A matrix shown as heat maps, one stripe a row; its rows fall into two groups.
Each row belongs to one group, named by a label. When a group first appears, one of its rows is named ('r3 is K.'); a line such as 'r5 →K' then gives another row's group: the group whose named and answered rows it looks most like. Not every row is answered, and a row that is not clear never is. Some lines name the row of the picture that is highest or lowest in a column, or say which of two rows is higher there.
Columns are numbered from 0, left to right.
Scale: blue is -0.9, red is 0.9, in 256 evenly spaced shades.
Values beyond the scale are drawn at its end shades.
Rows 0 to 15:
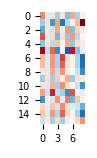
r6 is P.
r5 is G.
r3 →G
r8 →P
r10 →P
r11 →G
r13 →P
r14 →P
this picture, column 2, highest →11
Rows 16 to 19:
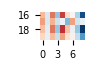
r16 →P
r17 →G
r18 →P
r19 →P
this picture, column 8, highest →17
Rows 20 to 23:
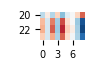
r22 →P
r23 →P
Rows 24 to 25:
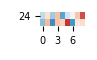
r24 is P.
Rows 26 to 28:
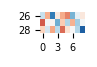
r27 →G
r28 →P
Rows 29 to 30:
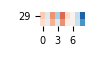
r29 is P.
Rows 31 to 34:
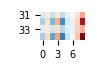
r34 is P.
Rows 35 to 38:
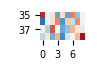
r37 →G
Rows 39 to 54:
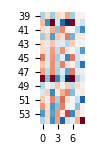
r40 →G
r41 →P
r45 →G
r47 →G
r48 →G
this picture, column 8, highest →54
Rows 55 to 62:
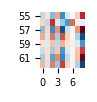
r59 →P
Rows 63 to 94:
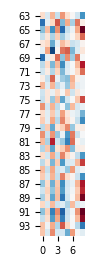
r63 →P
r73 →G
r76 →G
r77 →P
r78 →P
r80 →G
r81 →G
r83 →P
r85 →G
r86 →P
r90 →G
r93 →P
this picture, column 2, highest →81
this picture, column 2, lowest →68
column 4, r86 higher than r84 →Yes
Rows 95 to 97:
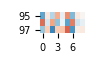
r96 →G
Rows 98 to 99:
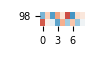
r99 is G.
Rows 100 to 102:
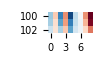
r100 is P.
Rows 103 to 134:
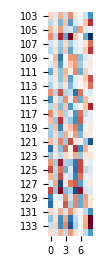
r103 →P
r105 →G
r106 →P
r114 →G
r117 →G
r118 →G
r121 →P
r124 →G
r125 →G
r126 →G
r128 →G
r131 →P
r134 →P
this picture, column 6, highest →128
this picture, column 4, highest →106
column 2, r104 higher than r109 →Yes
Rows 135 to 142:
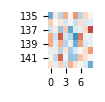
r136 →G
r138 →G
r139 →G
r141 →G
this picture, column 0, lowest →135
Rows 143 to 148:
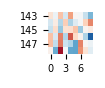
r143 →P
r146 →P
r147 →G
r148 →G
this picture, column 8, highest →144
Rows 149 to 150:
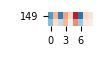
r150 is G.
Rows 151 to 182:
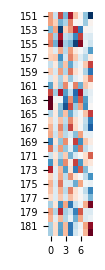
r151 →P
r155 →G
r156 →P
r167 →P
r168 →G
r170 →G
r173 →G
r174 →P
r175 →G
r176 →P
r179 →G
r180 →G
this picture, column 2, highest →155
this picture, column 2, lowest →153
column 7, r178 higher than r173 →Yes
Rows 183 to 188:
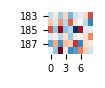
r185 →G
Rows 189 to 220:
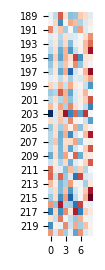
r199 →P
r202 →P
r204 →P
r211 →G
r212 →G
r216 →G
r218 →G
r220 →G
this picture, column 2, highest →216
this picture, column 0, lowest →203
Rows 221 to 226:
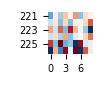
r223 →P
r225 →G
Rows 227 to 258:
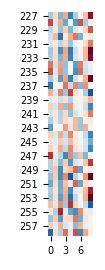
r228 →G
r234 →G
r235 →G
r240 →P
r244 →P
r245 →P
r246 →P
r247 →G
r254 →P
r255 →G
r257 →G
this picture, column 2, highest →255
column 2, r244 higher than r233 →Yes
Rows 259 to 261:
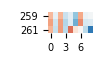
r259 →G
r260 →G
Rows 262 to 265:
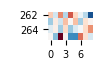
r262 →P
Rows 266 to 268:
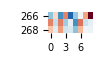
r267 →G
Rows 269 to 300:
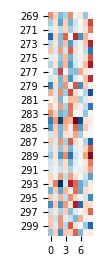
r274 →P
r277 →G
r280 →P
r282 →P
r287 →P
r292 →P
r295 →P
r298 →G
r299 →P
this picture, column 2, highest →277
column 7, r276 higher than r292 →Yes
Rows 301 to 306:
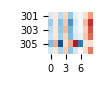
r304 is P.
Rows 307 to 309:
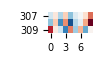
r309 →G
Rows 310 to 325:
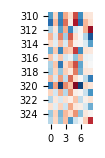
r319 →P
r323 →P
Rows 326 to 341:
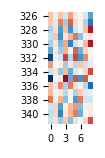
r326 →P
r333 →G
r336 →P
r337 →G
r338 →G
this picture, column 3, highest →335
